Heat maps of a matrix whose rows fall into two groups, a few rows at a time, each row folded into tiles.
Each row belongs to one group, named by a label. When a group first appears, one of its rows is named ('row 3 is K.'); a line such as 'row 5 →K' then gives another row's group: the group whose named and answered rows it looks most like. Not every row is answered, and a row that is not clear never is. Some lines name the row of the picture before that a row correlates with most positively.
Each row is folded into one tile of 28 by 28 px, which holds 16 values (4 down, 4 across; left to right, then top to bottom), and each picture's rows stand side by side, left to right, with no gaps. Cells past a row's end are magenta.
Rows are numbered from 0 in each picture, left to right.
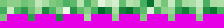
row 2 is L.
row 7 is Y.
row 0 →L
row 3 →Y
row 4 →Y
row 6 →Y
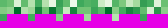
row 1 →Y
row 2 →L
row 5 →L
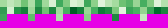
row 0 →L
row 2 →Y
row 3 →Y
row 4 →L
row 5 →Y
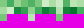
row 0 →L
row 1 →Y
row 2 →Y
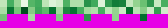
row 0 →Y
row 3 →L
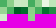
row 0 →Y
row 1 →Y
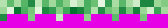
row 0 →L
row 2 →Y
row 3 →L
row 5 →L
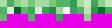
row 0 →L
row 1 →L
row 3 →Y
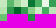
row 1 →L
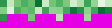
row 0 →L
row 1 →L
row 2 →Y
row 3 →Y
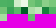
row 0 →Y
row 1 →L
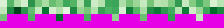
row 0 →Y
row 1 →L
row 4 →L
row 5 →Y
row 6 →L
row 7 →Y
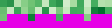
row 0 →L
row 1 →L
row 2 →L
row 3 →Y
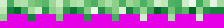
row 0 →Y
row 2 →Y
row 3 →L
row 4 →L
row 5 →Y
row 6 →Y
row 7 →Y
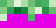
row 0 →Y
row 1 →L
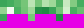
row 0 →L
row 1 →Y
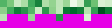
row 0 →Y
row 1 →L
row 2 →Y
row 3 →Y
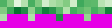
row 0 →Y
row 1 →Y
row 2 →L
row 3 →Y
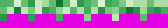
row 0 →L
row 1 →L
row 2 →L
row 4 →Y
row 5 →Y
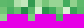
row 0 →Y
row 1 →L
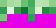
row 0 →L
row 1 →L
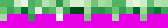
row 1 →L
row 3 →Y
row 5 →Y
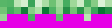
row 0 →Y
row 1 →L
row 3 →Y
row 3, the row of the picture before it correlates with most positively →2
